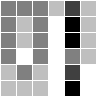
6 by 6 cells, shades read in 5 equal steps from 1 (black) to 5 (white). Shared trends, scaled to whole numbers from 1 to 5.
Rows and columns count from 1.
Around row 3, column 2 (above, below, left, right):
4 5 3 3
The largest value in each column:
4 5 4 5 3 5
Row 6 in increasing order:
1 4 4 4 5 5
